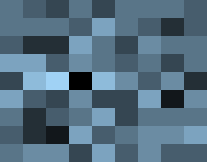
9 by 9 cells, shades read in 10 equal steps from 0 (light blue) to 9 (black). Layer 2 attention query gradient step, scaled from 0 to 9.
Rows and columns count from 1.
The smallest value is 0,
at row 5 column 3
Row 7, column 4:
4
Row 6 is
2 5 6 3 6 6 2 8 3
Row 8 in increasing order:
2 2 3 3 4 5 5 7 8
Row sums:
42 40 42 35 35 41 40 39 36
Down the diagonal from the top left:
4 4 7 3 1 6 4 3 5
